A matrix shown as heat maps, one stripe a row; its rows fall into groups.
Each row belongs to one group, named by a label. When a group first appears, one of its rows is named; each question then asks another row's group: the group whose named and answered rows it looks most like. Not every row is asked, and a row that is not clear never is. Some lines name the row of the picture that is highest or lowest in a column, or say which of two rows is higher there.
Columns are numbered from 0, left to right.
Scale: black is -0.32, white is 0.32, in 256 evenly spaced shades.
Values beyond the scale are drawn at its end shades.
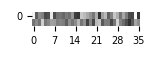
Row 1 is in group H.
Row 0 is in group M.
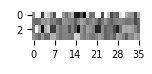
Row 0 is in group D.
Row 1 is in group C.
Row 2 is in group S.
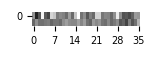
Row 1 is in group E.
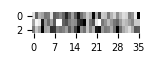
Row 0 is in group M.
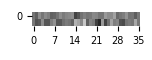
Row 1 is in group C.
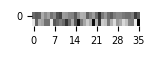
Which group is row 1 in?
M
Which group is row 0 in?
C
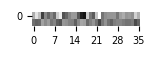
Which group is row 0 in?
D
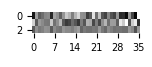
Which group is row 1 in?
M
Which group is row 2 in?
E
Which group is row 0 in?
E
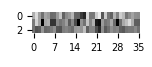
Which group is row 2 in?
C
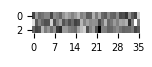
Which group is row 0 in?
E
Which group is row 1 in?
M
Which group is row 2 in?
C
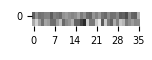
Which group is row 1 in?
D
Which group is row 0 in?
E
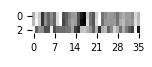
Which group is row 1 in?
D
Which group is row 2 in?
M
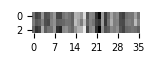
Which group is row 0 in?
C
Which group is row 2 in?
C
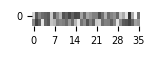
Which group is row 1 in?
H
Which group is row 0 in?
M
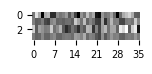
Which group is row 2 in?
M
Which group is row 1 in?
C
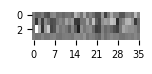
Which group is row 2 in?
S
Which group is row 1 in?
S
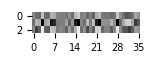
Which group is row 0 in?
H
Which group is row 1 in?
S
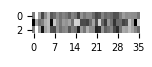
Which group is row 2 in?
S
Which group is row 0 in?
S
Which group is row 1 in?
E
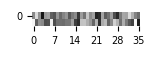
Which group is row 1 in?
M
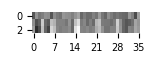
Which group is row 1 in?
H
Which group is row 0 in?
E
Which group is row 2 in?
H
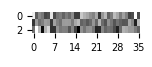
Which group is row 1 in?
E
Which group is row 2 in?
S
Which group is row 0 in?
M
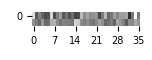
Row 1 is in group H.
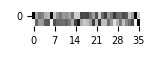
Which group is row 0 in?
E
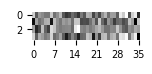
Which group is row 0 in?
M
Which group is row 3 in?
M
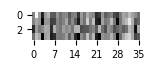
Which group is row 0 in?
S
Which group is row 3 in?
S
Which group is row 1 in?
S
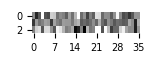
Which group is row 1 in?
E
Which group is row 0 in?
H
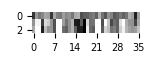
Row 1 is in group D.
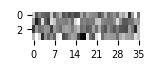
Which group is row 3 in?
D
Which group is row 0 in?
M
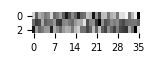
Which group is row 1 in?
C
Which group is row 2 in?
E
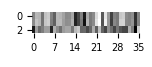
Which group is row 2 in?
E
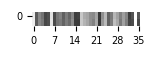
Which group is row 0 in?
M
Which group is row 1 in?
M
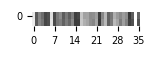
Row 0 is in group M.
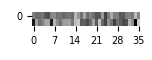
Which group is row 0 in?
C
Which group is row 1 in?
E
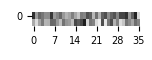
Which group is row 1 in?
D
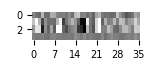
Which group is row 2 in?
D
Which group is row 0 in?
H
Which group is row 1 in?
D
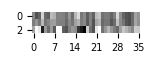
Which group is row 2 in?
D
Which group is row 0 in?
H
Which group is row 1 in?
H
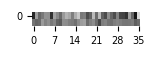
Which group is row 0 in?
E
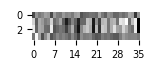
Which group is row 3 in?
S
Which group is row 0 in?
E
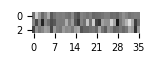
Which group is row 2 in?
E
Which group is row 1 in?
S
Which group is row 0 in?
S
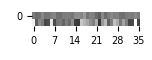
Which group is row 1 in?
M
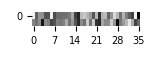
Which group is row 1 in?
S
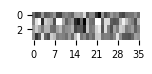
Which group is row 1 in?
D
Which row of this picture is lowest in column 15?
1
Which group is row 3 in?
H
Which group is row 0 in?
C
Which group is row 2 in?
D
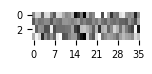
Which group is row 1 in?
E
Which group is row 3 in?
D
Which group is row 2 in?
M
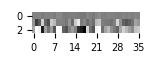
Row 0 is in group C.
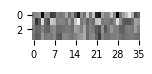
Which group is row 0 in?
S
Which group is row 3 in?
C
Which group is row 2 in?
C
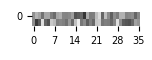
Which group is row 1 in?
H
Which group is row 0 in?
D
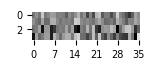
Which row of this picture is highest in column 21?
0
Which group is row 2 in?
S
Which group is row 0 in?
H
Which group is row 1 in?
H
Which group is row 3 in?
E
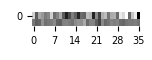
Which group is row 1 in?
C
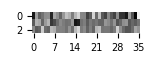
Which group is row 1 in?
S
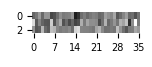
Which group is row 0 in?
S
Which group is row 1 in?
M
